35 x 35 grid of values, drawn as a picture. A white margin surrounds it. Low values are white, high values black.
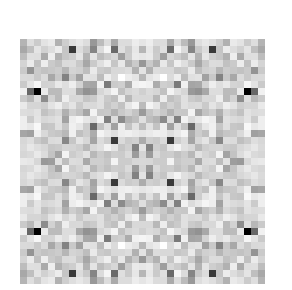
Overall the values sit about 20% of the way up the scale. No overall slope runs across the table. No seam splits the table. Its left and right halves mirror each other, and so do its top and bottom. The values are skewed, with a long tail toward high values. The texture is fine-grained noise. No single row or column stands out from its neighbours.
